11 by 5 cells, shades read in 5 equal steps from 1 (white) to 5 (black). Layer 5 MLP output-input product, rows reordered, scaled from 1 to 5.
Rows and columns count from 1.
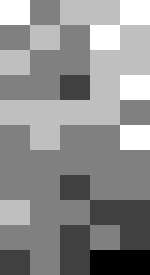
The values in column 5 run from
1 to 5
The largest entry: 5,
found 2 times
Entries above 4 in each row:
0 0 0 0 0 0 0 0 0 0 2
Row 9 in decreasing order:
4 4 3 3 2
